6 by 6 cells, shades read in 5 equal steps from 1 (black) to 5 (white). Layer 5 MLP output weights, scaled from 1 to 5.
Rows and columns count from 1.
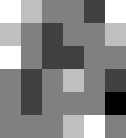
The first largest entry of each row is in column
1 1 1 4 1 5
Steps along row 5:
down up same same down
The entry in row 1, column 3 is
3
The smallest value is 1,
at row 5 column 6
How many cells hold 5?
4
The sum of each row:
22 19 18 17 15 21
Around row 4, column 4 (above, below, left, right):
2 3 3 3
